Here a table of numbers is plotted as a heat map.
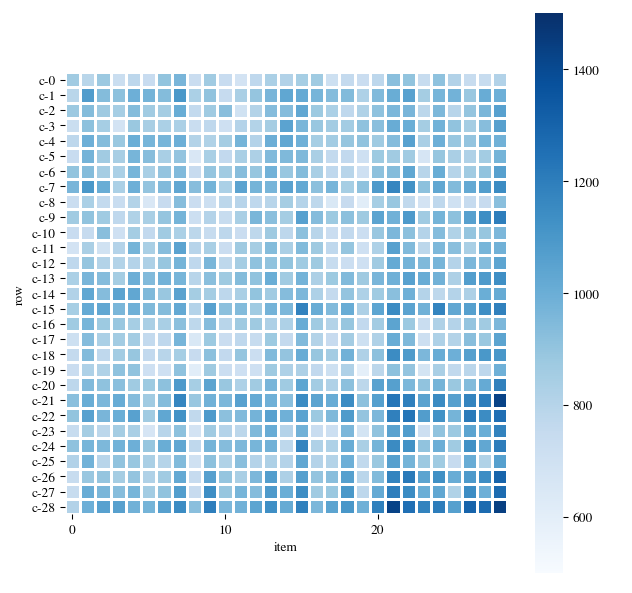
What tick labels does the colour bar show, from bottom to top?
600, 800, 1000, 1200, 1400
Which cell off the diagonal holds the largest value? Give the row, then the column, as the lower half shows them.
c-28, 21
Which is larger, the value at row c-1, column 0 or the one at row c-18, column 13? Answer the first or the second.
the second
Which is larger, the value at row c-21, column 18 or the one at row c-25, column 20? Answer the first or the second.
the first
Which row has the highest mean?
c-28
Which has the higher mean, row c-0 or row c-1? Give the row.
c-1
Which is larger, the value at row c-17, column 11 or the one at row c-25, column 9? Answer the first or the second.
the second
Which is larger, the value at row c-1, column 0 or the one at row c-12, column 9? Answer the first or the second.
the second
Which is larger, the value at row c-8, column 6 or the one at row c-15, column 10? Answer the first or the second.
the second
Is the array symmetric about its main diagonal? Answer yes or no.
yes
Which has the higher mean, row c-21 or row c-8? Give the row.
c-21
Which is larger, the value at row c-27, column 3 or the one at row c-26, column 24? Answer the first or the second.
the second
